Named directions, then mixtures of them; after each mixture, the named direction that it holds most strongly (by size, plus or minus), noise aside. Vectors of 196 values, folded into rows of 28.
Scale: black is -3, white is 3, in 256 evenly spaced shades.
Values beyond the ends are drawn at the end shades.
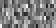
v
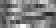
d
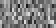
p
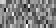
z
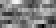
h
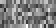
z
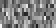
v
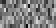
z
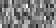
v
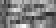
d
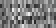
p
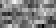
h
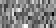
v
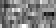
d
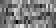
d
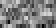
h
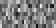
v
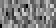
v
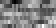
h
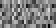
p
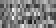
p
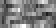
d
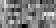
d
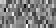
z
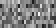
p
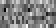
z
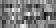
d
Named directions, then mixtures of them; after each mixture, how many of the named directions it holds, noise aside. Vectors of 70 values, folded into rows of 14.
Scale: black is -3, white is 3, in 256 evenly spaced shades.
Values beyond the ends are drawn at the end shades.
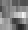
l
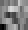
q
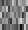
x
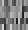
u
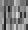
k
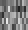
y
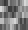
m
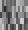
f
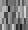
three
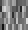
two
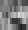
one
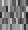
one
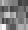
three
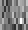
two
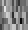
two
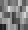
two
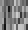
one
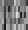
one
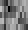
two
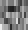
three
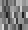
three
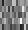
two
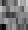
three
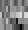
three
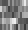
one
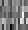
two
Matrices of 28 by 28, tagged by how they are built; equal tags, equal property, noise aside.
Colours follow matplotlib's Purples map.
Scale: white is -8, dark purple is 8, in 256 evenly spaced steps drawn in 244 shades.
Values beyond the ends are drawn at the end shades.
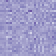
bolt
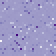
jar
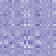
bolt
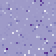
jar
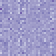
bolt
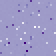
jar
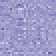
bolt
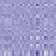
bolt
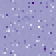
jar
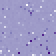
jar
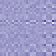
bolt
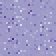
jar
